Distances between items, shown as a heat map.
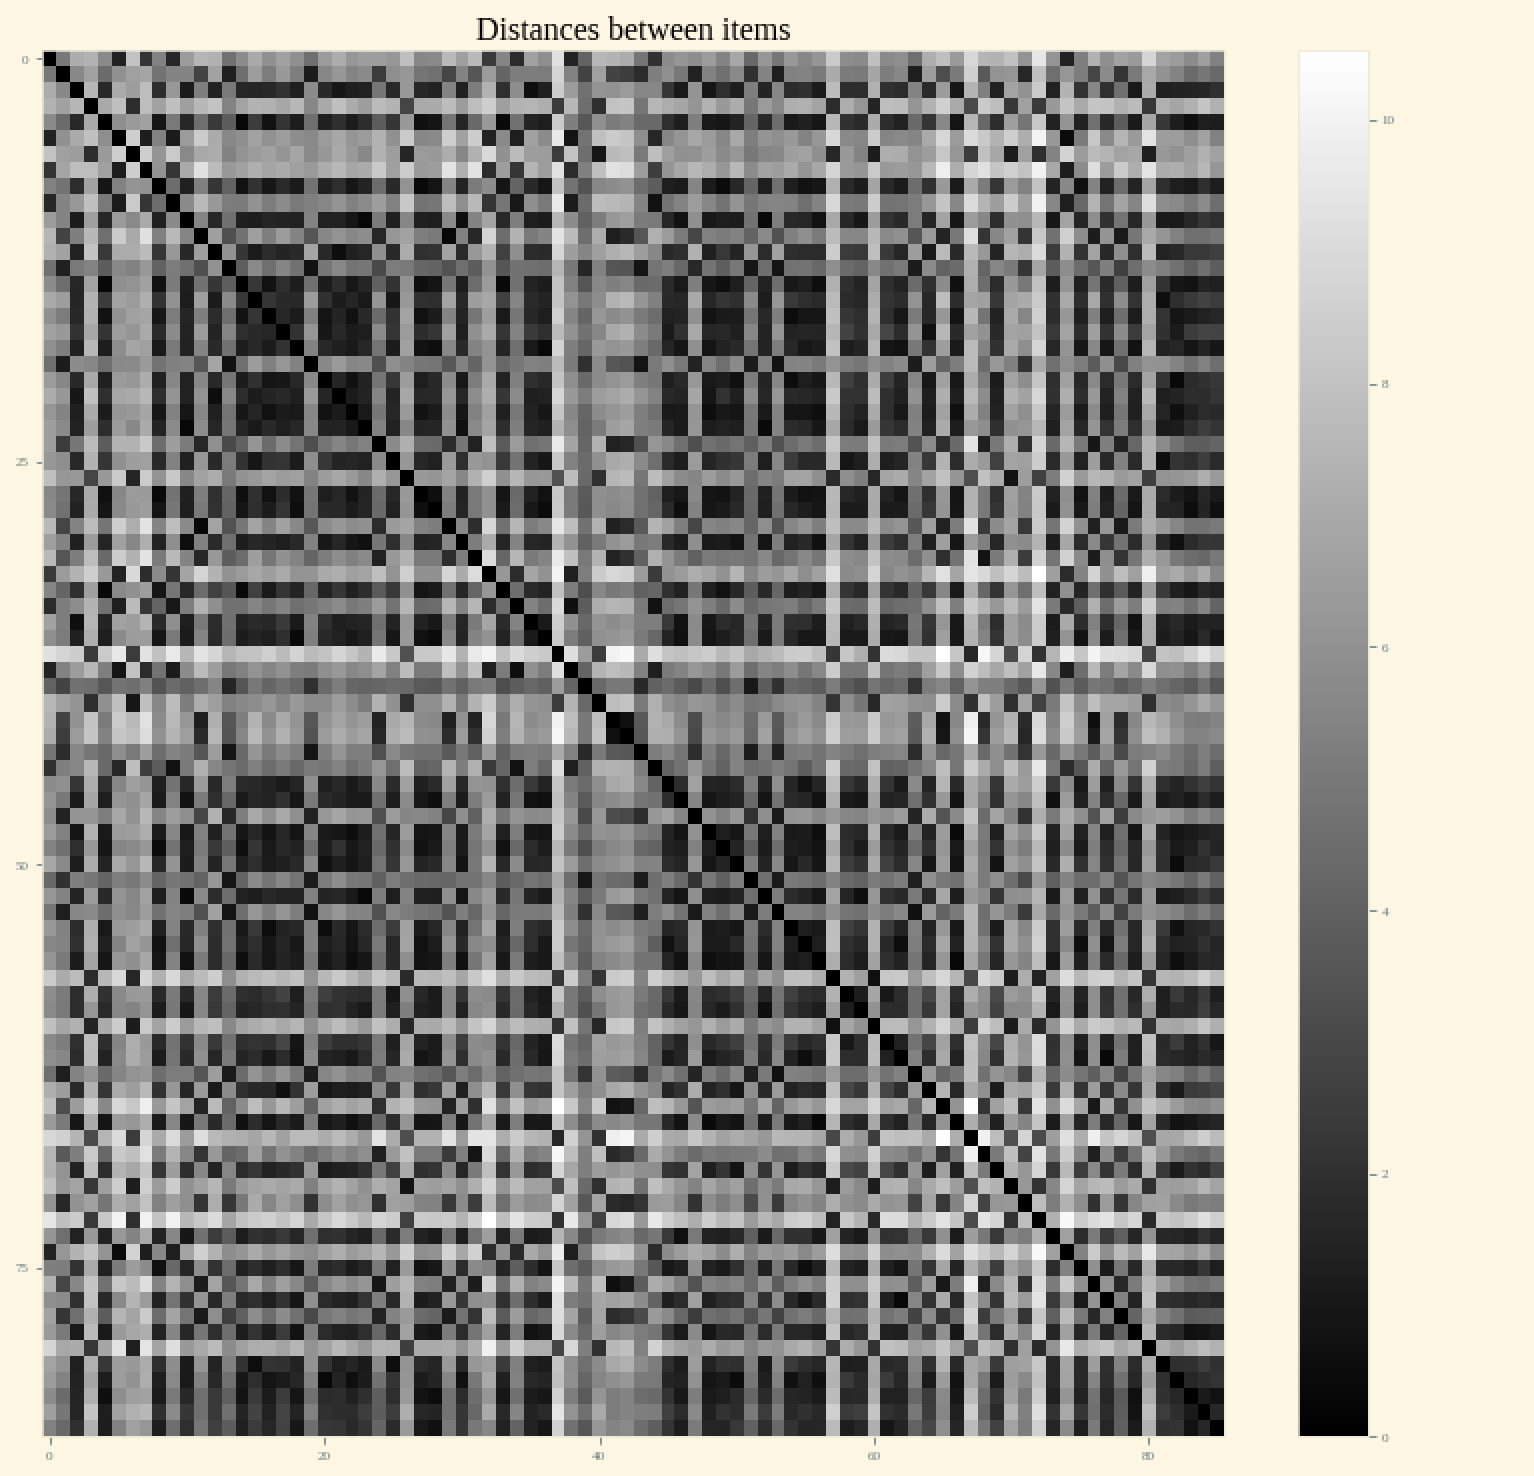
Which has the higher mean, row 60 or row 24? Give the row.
60
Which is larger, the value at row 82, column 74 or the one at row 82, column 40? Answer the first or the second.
the first
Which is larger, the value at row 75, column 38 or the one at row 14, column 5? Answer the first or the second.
the second
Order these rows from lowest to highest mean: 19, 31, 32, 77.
77, 19, 31, 32
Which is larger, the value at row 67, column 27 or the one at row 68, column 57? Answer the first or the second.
the second
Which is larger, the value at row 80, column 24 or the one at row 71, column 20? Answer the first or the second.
the first
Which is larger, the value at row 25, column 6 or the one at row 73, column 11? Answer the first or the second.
the first
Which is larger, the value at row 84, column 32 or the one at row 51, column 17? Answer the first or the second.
the first
